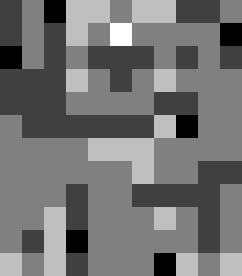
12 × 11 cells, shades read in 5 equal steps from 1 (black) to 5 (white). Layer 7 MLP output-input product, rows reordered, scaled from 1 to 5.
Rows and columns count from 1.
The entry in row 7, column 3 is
3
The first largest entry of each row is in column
4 6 2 4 4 8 5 7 1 3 3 1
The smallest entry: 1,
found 6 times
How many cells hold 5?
1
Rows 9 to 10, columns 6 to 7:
3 2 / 3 3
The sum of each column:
31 32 32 33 36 36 36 36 31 31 33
